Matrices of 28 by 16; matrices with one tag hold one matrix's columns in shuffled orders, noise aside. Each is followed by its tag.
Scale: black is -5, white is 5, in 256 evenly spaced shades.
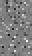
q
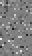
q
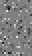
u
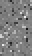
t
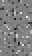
t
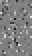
t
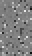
u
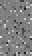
u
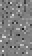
q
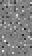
q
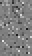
q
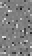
u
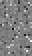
q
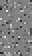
u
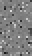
u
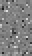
u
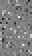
t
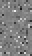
u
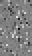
t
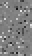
u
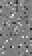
q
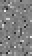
u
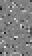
u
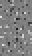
t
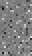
u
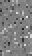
t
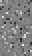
t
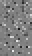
q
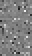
u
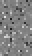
t
